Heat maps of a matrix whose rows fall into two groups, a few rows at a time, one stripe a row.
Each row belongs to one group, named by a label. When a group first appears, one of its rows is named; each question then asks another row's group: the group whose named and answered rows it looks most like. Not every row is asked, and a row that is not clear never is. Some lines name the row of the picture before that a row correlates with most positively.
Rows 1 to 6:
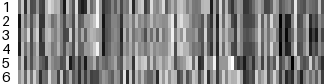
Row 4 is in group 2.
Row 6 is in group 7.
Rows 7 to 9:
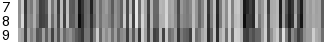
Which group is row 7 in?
7
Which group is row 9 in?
7
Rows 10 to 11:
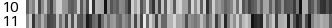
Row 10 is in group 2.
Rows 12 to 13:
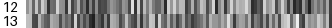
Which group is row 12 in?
7
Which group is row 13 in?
7
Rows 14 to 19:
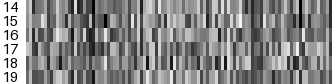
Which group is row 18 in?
7
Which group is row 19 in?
2
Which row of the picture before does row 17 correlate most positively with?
13
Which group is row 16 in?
2
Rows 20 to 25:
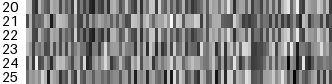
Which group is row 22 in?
7
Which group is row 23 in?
7
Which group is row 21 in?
2
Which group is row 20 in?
7
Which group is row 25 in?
7
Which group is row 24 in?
2
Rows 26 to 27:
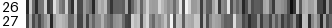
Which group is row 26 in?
2
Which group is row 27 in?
2
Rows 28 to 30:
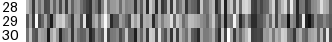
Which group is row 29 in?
2
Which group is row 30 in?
7
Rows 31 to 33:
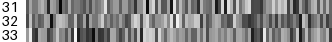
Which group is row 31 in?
7
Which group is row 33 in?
7
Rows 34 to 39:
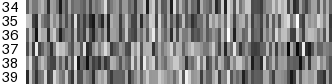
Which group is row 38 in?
7
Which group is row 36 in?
7
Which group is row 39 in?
2
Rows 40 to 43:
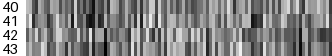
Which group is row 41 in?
7
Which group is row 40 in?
7
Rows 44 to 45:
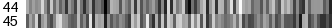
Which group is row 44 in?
7
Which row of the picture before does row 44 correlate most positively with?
43
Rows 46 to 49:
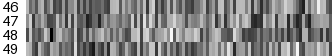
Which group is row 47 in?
7
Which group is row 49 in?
7
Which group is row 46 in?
7
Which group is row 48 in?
2
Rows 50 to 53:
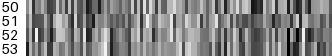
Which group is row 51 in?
2
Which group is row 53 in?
2
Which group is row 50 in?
7
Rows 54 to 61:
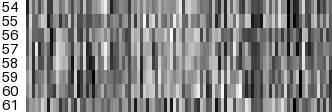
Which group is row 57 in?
2
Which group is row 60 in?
2
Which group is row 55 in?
7
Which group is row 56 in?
2
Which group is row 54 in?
2
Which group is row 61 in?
7
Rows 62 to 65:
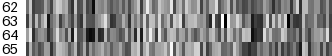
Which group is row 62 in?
2
